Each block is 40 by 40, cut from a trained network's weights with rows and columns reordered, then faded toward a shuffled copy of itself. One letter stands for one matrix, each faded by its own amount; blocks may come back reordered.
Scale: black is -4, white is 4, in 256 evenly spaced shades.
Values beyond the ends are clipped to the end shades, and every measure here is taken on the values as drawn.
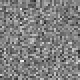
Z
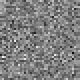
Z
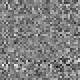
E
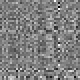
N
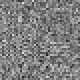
Z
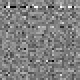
E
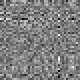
N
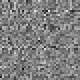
E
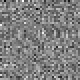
E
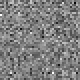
Z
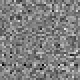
E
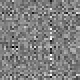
N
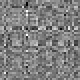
N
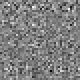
Z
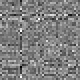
N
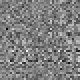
E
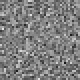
Z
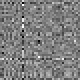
N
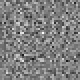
E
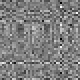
N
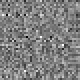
E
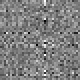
N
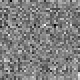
E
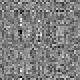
N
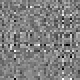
N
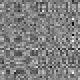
N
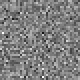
Z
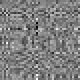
N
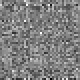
E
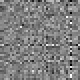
N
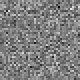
Z
